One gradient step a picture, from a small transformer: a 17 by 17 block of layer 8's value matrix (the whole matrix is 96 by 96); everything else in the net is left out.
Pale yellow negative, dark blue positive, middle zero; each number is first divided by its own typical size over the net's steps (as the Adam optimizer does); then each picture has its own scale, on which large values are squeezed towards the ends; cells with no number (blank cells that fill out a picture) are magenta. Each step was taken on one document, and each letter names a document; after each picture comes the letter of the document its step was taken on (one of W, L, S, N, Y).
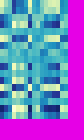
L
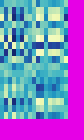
L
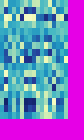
L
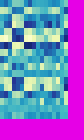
L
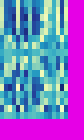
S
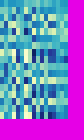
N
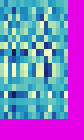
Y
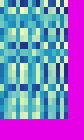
S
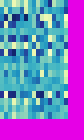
Y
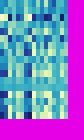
N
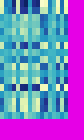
S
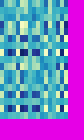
S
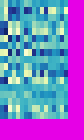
N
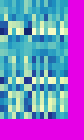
N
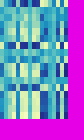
S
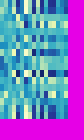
N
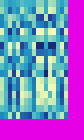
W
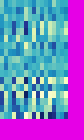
Y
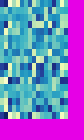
W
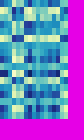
L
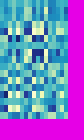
N
